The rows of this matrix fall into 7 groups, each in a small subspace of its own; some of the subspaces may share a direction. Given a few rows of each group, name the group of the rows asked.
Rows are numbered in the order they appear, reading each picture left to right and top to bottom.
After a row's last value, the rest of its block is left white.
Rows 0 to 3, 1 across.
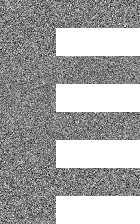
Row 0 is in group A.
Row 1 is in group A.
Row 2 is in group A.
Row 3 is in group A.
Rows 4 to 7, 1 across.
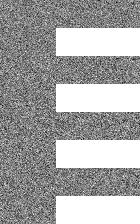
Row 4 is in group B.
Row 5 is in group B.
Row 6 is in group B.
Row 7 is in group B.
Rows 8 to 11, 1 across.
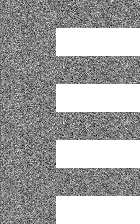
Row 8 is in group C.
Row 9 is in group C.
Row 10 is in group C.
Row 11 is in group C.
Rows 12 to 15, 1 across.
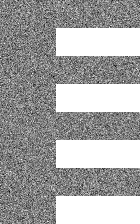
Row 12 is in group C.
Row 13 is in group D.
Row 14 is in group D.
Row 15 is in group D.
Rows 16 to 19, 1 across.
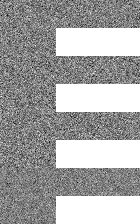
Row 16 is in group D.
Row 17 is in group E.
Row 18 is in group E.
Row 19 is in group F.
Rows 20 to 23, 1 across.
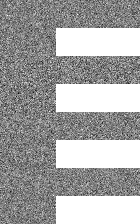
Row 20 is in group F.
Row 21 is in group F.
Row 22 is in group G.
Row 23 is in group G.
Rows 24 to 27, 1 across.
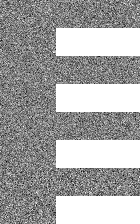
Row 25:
B
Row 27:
F
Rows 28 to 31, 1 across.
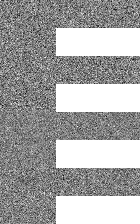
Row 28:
D
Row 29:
B
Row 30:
F
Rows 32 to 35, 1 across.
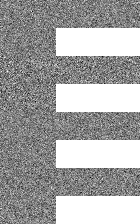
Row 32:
G
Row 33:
D
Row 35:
G
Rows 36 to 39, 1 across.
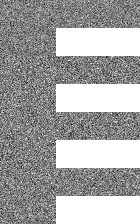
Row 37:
C
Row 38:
D
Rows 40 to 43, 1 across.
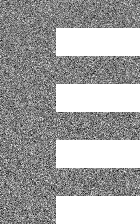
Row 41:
E
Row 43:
D
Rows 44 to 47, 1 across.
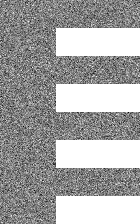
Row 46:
B
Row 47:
B
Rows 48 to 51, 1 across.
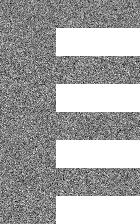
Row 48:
D
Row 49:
A
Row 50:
F
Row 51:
C
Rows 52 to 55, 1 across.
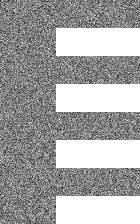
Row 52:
E
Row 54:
E
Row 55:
E
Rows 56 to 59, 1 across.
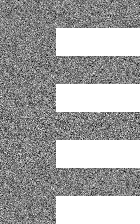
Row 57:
G
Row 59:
D
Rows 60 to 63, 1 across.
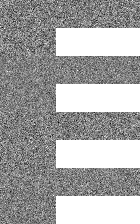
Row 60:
E
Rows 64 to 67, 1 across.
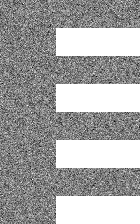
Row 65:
E
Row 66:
D
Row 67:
G
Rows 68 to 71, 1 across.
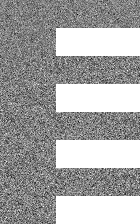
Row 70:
A
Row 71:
A
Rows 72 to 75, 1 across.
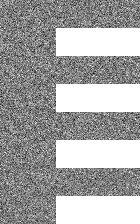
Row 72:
E
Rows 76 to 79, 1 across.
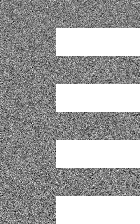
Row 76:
A
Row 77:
G
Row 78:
G
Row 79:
A
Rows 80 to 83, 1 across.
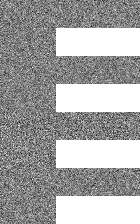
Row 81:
G
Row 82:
C
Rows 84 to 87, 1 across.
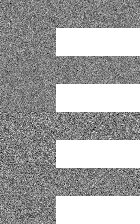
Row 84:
D
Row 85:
F
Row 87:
B
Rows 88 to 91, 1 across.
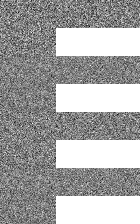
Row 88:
D
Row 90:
A
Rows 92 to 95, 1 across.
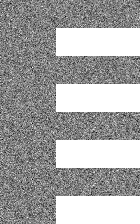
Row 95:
D
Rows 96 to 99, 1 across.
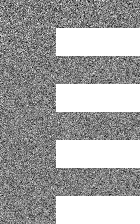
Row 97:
D
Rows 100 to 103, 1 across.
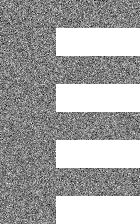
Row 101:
A
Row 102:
G
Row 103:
F
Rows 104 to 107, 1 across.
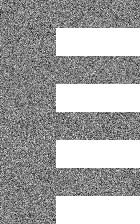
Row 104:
C
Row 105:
E
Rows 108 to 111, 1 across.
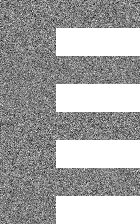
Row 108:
G
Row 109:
B
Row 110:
C
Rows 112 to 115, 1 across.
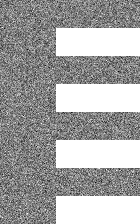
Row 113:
C
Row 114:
C
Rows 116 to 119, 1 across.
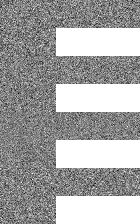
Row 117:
F
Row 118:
B
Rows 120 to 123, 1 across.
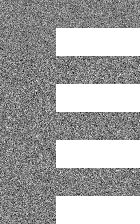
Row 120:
B
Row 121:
F
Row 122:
F
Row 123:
A
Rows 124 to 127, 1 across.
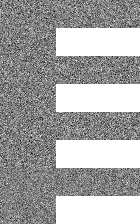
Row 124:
C
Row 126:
F
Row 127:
B
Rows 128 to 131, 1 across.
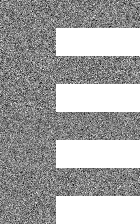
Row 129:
B
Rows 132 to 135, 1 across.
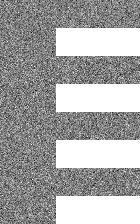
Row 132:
D
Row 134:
D
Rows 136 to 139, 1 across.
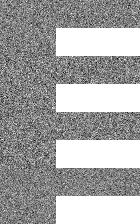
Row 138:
E
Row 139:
A
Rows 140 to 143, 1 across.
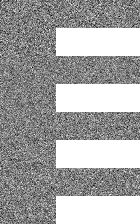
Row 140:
E
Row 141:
G
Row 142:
B
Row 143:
G
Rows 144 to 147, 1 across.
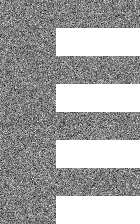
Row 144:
B
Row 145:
F
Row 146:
C
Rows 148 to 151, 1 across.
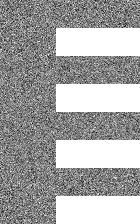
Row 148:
A
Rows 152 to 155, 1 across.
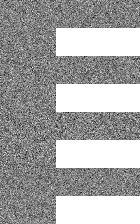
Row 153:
G
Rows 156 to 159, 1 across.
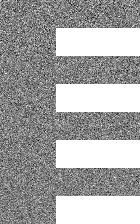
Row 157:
B
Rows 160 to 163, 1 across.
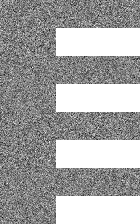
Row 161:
G
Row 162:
E
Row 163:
B
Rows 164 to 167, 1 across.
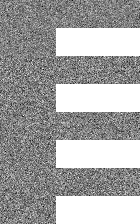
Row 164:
D
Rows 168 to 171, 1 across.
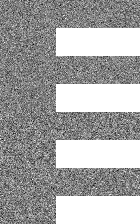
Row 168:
A
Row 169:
F
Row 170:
E
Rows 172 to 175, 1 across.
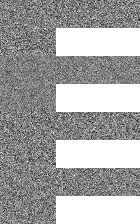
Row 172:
B
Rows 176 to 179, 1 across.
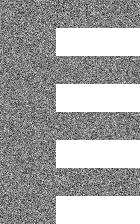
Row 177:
B
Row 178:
G
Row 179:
B
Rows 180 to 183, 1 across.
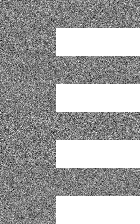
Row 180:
G
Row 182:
D
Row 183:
A
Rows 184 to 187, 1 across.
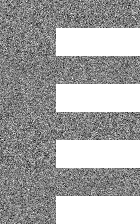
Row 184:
F
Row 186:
E
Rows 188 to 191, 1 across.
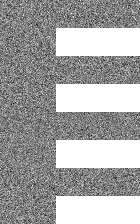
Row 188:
F
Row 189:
A
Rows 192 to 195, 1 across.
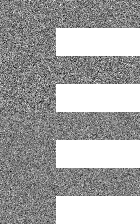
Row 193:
E
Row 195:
D
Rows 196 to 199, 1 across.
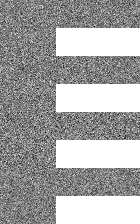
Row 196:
F
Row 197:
C
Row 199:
G
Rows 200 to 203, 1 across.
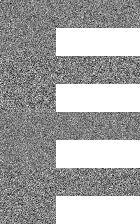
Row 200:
D
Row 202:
B
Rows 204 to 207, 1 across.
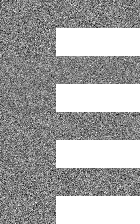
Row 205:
G
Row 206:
A
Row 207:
F
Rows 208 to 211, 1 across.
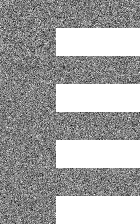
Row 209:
C
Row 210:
F
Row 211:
F
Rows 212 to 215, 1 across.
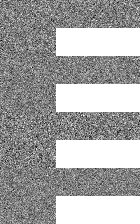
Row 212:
G
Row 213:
G
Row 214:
F
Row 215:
A
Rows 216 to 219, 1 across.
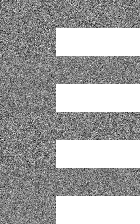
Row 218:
E
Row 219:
G
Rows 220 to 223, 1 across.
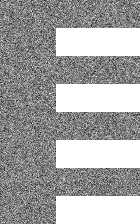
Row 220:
G
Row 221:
D
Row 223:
C
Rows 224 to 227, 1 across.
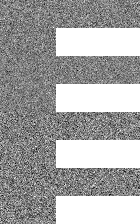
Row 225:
F
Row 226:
F
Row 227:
B
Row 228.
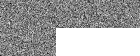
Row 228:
D
